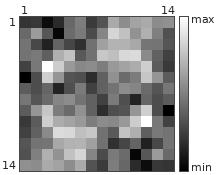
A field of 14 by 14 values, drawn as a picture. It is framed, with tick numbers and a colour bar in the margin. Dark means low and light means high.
Slope: none. Symmetry: a half turn. Seam: none. Odd rows or columns: none. Histogram: bell-shaped.
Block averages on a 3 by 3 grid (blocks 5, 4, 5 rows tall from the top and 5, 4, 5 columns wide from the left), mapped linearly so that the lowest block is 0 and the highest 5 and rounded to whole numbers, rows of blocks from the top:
1 4 5 | 1 0 1 | 5 4 1
